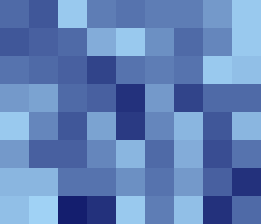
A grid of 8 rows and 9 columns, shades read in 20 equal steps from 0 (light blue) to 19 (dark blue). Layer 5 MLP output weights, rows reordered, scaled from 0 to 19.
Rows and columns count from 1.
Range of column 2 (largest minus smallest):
13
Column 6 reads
9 7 9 6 8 11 10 9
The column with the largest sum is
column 3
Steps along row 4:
down up up up down up down same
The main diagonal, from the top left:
11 12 12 12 16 11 6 17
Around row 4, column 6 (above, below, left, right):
9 8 17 15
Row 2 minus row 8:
11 12 -8 -13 0 -2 9 -9 -10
